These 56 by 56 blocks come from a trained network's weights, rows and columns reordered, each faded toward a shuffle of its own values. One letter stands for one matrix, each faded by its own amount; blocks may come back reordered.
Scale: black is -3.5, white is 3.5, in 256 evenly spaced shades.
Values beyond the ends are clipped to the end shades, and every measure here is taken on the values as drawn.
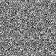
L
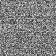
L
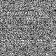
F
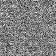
F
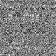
F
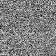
L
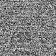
L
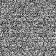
L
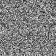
F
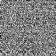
L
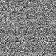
F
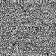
L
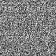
L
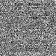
L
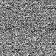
L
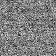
L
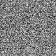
L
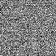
L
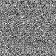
F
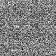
L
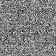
F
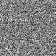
F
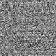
L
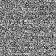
F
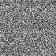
F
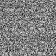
L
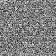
L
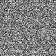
F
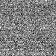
F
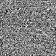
L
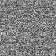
L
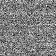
F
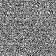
L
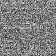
F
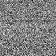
L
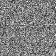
F
